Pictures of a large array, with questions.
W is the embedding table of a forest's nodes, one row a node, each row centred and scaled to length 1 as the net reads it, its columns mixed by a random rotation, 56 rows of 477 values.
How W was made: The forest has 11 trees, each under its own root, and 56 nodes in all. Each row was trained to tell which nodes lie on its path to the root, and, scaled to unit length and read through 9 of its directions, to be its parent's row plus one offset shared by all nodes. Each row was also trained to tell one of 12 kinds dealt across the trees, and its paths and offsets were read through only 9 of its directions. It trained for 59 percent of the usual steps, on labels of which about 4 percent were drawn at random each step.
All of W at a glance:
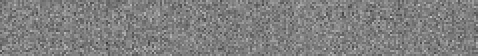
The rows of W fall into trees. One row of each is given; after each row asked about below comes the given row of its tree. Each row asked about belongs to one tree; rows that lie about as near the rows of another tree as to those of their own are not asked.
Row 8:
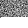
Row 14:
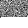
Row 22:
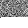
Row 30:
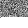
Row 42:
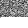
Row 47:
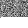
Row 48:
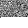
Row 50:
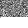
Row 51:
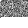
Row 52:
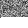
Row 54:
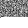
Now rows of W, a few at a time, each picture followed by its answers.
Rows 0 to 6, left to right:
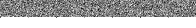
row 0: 14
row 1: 8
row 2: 51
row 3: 8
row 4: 22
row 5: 52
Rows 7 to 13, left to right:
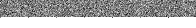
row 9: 30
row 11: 22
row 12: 47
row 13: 54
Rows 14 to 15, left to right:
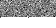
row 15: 51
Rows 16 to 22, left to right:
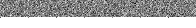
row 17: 30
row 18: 14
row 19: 14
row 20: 42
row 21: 14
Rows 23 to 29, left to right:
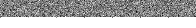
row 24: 22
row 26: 52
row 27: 51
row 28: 52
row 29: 54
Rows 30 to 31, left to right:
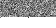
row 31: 52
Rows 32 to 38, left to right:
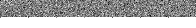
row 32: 14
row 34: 30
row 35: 47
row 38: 52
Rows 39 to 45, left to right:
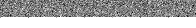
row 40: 51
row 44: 22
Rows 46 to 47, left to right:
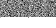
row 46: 47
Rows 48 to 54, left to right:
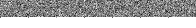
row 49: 42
